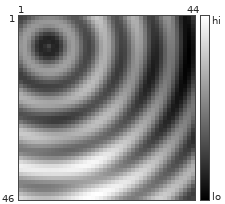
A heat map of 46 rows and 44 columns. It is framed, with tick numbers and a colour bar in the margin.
Odd rows or columns: none. Slope: up to the bottom left. Mirror symmetry: none. Average level on the scale: 50%. Ninth with the lowest average: top right. Rings: centred on the top left. Ninth with the highest average: bottom middle.
